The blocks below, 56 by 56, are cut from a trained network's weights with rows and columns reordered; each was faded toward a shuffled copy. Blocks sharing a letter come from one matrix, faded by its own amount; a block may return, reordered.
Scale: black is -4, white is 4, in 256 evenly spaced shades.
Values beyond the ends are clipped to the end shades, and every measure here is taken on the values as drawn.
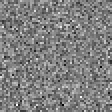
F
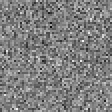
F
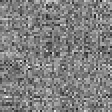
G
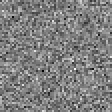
F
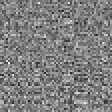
G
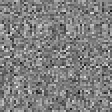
G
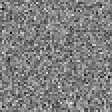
F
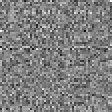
G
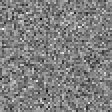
F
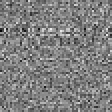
G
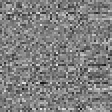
G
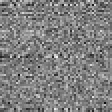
G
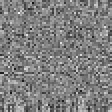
G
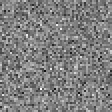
F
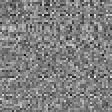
G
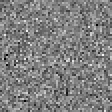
F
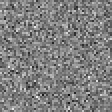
F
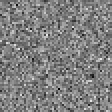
F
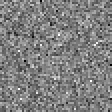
F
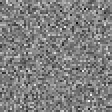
F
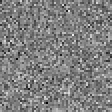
F
